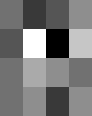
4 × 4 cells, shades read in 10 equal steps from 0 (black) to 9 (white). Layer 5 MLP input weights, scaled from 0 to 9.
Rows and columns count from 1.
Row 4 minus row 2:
1 -4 2 -2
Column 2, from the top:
2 9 6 5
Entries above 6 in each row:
0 2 0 0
